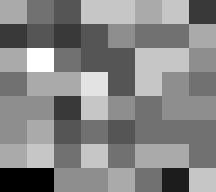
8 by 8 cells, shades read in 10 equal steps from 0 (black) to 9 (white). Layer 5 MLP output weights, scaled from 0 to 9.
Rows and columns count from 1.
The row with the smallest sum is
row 8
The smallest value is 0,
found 2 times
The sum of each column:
34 40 29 44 36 42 39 37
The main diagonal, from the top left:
6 3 4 8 5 4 6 7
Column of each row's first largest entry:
4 8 2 4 4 2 2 8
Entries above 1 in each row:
8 8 8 8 8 8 8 5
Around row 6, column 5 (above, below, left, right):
5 4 4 4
